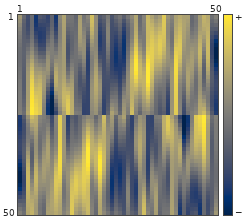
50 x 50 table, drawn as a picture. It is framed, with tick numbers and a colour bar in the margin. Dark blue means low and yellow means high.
Average level on the scale: 50%. Grain: streaks running down. Symmetry: a half turn. Slope: none.
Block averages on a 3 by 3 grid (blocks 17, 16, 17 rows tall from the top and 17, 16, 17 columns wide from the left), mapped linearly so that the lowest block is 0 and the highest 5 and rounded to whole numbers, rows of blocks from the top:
005 | 222 | 500
